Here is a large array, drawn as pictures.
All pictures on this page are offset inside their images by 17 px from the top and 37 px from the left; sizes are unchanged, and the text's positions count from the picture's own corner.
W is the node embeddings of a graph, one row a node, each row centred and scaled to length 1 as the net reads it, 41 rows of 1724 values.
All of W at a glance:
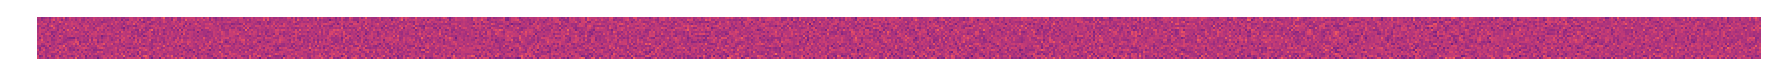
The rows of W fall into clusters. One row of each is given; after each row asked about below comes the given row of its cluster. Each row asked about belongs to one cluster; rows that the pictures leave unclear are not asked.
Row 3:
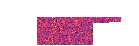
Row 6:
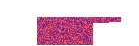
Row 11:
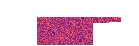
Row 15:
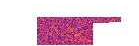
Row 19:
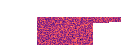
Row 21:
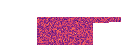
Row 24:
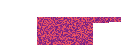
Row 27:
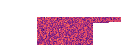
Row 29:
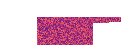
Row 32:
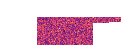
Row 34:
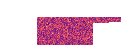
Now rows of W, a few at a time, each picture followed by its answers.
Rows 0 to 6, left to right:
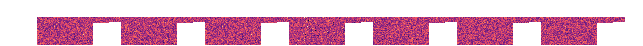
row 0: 29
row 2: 29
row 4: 19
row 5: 24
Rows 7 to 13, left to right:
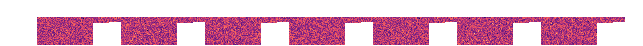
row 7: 11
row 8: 3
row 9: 34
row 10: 29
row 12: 15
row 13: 34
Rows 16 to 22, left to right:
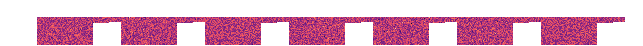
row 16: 15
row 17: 27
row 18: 24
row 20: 32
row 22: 24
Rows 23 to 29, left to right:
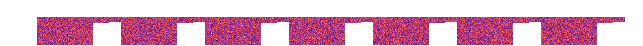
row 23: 21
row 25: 6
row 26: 11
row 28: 19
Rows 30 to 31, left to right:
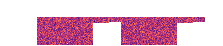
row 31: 21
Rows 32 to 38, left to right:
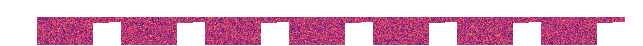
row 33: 6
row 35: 29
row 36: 24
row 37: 15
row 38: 32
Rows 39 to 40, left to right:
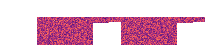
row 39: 27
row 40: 6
